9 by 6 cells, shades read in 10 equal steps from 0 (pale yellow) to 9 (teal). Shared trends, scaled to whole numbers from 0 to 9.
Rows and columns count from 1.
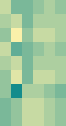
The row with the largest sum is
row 7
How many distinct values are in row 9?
4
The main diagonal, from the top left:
2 2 4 4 3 3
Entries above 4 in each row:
2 1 0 2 1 1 2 1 1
